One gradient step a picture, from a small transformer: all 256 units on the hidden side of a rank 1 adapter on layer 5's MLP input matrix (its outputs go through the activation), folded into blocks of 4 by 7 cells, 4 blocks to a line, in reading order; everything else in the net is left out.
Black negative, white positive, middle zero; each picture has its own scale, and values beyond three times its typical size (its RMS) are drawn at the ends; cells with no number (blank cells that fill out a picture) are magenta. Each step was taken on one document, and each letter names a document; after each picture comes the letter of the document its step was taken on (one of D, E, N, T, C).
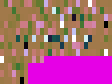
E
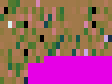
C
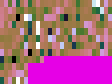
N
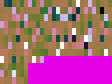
E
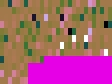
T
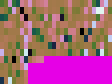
N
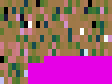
C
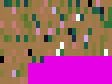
T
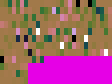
T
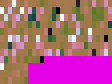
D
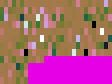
C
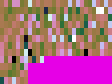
N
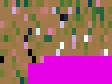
T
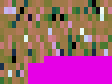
N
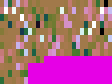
C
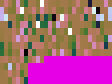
C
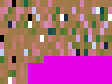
C
